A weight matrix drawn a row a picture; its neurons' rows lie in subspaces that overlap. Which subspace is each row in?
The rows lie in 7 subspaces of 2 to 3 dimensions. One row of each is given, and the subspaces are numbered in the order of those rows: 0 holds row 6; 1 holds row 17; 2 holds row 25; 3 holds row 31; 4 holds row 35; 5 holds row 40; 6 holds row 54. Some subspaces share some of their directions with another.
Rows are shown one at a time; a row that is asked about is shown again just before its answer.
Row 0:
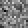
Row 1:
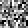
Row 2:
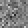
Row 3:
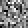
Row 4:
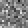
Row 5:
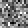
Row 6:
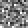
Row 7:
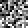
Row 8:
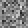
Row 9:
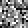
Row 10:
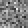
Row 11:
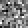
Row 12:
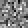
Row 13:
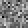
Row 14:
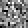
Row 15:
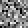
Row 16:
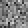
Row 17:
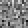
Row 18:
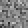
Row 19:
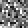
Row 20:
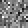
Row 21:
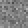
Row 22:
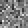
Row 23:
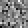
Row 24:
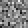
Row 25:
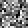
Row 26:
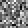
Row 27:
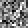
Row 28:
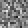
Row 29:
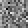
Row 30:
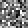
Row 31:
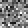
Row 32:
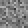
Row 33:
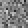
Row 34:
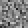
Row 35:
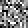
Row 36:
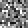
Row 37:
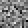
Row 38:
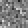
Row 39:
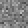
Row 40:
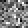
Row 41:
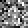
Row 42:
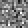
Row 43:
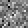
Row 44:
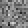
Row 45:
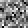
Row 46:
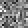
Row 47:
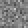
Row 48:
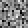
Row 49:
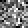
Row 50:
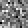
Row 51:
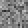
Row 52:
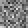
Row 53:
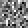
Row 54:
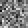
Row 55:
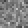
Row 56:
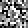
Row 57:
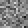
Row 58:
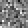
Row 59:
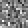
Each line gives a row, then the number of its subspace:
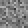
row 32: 0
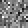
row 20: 6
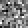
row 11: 3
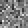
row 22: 6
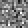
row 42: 4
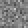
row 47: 0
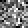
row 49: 5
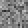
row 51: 3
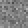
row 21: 4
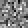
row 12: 4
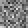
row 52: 4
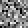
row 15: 1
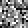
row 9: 6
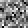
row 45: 0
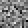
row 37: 3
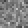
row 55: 5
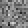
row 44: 3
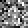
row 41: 5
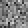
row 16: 3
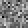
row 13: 6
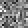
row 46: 2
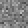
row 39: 1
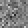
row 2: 0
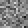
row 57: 0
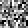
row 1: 1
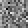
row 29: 6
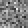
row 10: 0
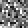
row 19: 1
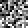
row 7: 3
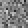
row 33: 6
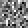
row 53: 4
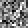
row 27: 4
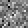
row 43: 0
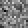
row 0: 2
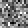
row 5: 3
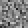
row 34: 5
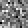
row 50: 3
